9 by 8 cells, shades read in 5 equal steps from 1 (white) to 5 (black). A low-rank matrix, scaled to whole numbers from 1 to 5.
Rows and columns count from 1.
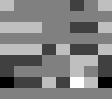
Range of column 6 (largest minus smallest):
3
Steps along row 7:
down same same same down up up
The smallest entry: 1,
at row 8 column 6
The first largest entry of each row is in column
6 1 6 1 4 1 1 1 1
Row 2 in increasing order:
3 3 3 3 3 3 3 3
